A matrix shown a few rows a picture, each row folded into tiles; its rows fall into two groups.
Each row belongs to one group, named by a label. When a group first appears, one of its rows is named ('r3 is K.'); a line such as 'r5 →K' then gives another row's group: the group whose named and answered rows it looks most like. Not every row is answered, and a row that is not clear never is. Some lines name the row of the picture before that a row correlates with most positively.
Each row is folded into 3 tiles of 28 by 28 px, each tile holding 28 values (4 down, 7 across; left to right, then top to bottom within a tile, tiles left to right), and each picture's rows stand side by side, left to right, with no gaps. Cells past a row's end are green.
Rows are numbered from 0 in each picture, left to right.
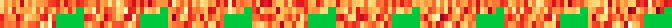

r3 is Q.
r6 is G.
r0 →G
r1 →G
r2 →G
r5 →G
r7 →G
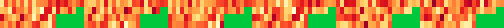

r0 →G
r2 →G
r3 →G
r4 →Q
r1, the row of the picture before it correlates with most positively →7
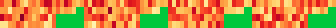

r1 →Q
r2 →Q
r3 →G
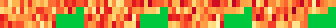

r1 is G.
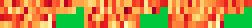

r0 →Q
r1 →G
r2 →G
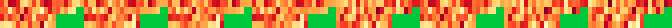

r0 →Q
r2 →Q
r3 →Q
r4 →G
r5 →Q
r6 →G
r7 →G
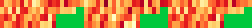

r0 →G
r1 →G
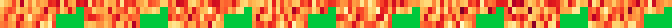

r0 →G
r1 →Q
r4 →G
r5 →G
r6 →Q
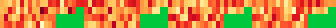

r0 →G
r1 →Q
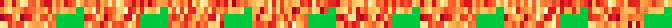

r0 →Q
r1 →G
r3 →G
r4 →G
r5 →Q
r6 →G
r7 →Q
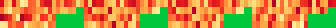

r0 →Q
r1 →Q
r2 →Q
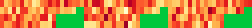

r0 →G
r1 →Q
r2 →G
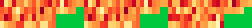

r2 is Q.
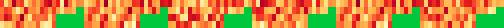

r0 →Q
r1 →G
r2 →G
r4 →G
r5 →Q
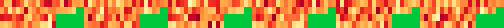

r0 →Q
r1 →G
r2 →Q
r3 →Q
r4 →Q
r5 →G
